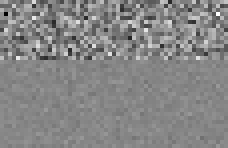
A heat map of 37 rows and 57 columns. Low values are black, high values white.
The bottom part is calmer, past a seam about 40% of the way down. The distribution is heavy-tailed on both sides. The grain is fine, like static. Neither half mirrors the other. No regular stripes run through it. No overall slope runs across the table.
